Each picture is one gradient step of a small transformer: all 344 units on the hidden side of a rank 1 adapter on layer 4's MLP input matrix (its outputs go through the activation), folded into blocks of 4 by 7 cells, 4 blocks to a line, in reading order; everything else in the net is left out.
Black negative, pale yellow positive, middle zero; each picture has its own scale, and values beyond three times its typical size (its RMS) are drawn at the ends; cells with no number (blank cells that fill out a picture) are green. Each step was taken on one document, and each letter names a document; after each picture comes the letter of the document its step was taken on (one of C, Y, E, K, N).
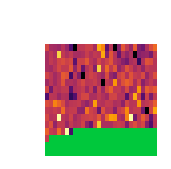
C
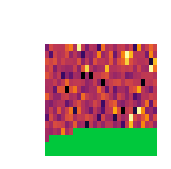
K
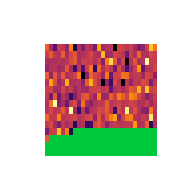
C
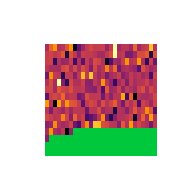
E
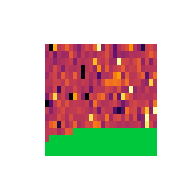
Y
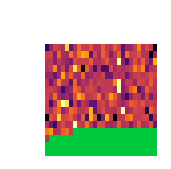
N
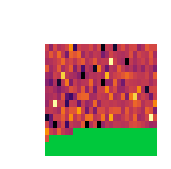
C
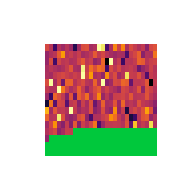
Y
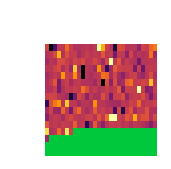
Y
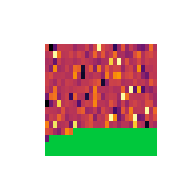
Y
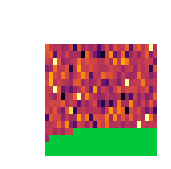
K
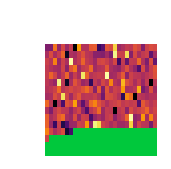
E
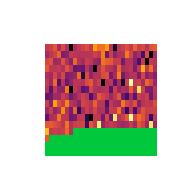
C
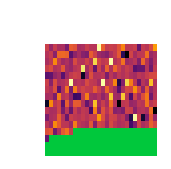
N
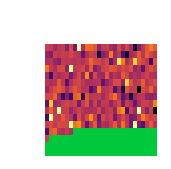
K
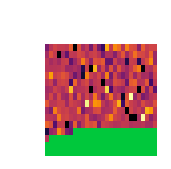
E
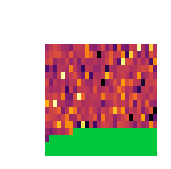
K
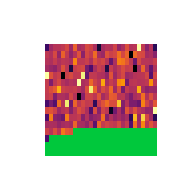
N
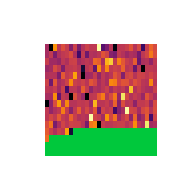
Y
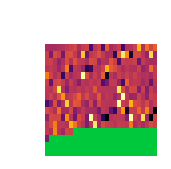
N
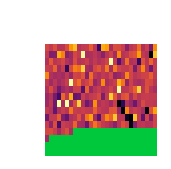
N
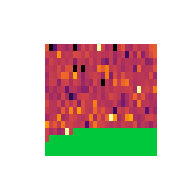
C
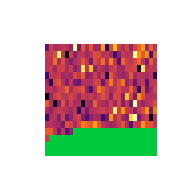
E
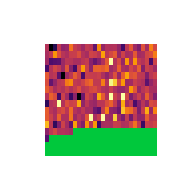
Y
